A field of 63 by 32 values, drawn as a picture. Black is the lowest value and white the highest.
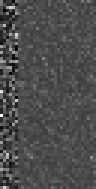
Slope: none. Mirror symmetry: none. Seam: vertical, 20% of the way across, the right part calmer. Histogram: skewed, a long tail of high values. Grain: fine.
